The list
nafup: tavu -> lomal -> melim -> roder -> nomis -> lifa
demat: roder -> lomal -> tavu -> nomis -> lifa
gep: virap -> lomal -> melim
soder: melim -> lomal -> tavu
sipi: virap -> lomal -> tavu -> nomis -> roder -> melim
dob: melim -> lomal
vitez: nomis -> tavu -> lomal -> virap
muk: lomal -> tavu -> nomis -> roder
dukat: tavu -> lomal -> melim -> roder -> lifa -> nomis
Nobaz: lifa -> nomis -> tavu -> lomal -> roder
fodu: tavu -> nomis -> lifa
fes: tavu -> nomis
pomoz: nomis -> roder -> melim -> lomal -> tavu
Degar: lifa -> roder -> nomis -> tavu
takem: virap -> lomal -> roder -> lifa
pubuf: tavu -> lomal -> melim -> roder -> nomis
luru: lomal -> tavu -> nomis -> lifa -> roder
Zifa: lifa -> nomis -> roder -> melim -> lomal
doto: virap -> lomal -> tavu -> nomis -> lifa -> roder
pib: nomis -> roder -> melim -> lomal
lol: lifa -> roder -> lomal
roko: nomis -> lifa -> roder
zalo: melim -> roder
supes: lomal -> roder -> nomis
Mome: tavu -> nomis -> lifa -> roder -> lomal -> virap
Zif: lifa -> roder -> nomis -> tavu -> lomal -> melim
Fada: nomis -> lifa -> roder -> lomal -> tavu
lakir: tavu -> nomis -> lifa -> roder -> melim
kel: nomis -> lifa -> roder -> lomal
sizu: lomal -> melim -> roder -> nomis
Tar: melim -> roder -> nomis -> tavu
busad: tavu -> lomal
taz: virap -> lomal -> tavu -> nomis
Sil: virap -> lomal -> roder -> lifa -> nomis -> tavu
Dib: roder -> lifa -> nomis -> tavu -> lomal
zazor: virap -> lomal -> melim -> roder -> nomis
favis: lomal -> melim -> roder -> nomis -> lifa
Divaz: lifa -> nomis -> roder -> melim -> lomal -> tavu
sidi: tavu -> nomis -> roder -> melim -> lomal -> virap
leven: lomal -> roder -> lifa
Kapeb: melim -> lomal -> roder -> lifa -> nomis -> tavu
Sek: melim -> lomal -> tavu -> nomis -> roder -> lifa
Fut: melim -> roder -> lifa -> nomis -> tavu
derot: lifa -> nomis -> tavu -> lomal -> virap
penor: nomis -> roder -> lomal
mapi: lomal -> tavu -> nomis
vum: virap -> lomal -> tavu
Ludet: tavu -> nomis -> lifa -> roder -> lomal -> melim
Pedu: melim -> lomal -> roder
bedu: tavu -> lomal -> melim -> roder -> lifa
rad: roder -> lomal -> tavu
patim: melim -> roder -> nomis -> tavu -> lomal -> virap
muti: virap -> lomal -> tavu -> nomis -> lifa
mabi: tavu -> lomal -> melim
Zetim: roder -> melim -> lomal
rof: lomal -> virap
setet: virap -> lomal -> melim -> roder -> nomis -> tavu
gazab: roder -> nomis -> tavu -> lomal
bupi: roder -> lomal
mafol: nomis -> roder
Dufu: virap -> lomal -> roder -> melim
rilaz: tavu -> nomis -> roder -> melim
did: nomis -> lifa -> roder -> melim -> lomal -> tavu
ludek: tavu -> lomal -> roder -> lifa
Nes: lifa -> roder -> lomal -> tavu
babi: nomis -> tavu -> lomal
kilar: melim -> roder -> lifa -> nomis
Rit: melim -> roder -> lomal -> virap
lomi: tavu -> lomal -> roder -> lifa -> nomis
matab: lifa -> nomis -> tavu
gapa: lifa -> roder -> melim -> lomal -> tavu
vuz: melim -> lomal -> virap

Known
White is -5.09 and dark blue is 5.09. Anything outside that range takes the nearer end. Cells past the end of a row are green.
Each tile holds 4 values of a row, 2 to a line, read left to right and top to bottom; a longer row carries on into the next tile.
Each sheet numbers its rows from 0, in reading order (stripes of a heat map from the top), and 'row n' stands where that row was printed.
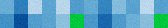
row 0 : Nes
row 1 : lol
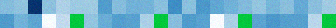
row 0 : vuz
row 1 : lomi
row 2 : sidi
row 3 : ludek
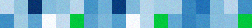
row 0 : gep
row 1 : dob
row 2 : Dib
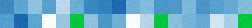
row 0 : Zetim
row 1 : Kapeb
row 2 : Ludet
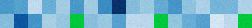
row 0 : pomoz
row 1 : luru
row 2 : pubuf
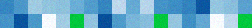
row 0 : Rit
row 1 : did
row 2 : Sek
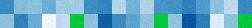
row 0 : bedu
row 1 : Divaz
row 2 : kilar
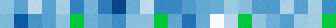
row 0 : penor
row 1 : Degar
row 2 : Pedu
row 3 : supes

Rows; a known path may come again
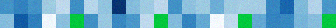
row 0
kilar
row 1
busad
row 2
bedu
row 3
Dib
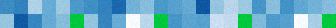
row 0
Divaz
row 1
Kapeb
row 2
soder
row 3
sidi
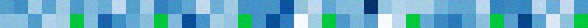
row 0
supes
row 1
penor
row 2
pomoz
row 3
zalo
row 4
vuz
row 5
mafol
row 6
gapa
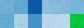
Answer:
muk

